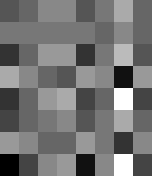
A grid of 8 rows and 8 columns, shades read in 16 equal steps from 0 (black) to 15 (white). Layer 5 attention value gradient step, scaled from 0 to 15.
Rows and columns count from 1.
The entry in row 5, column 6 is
6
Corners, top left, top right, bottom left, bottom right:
5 6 0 4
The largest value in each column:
10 8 9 10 9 8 15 9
